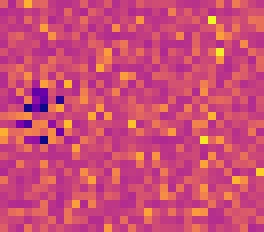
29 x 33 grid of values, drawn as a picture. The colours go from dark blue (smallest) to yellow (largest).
Odd patch: rougher, in the middle left. Roughest part: middle left. Slope: none. Seam: none. Grain: fine. Average level on the scale: 50%. Stripes: none. Mirror symmetry: none. Odd rows or columns: none.
